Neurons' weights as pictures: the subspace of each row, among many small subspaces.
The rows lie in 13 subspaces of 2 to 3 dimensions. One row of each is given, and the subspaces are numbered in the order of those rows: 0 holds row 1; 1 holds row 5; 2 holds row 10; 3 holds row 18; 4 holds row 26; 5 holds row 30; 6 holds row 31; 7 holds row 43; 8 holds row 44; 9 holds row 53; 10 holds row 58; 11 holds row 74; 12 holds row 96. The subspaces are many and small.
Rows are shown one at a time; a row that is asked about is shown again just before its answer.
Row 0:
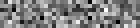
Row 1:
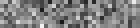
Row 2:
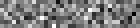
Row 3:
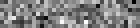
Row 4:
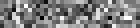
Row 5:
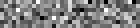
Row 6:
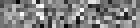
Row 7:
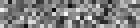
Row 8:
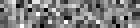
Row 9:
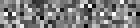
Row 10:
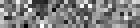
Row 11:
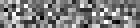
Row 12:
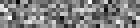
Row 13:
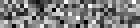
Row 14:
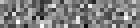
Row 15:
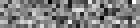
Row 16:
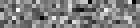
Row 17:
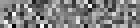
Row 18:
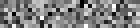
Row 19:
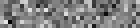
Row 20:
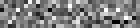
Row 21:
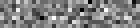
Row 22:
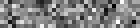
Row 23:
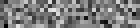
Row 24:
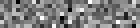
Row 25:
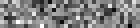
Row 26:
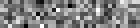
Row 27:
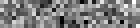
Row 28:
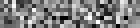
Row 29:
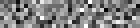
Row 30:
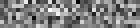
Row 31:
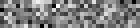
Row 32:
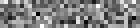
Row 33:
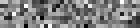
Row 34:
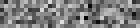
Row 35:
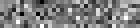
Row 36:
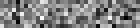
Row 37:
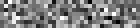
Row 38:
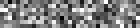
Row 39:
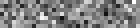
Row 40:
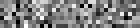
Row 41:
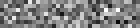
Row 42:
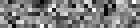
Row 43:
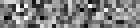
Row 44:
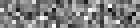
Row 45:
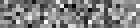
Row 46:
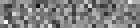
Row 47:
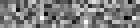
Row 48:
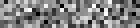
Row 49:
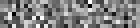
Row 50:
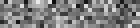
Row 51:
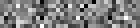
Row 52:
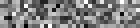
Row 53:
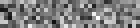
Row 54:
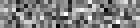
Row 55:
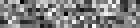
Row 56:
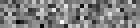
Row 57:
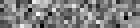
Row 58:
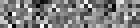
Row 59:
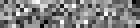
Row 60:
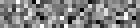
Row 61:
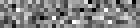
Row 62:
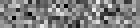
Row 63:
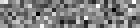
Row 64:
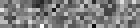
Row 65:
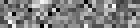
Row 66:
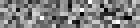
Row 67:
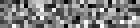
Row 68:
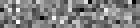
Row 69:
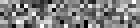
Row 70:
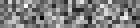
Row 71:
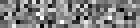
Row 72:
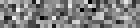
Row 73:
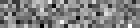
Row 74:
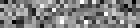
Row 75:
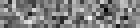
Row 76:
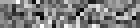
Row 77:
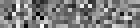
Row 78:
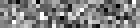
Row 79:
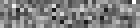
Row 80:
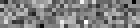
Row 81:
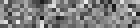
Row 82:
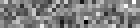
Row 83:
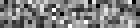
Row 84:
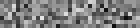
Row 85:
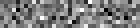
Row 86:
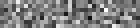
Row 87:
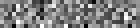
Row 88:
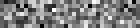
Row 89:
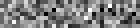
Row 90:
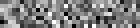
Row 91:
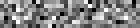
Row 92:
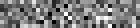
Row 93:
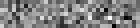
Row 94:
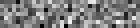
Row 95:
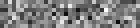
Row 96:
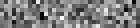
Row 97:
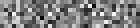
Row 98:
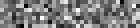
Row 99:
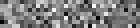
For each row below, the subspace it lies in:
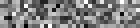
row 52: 2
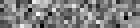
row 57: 2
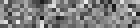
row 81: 3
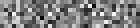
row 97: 3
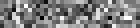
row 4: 4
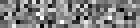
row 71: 5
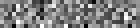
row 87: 0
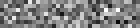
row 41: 5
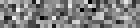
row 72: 7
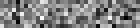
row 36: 4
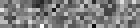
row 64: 6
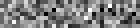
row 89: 8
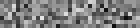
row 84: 6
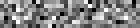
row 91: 7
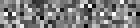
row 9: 3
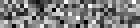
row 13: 8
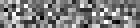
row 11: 3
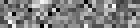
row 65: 10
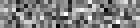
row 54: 6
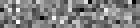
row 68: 1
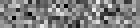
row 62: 5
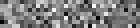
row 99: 9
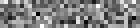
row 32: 12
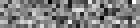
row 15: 0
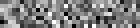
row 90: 9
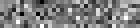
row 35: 4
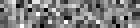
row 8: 2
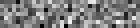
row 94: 11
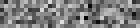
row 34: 5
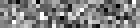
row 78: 12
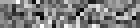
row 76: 12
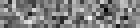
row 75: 2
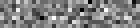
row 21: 1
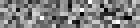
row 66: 0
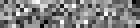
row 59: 8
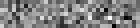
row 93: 4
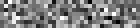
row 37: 3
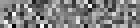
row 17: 10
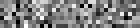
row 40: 6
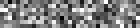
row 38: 9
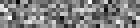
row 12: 9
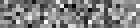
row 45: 8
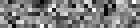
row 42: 10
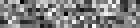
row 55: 9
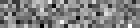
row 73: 0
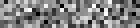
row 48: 8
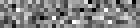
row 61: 7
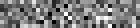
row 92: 9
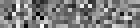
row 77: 6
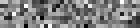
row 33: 2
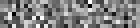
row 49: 10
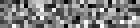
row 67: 8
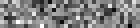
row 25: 0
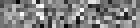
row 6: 12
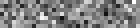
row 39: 12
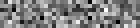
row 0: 10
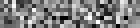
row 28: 2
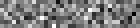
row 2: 8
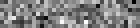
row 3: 12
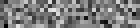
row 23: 5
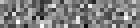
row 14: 0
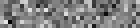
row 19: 9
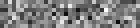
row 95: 4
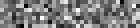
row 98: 2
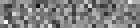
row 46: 9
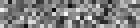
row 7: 4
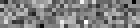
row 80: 11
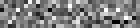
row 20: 5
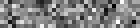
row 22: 10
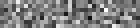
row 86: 6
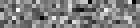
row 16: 1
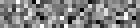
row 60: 11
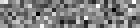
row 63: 12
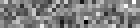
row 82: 11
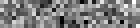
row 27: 11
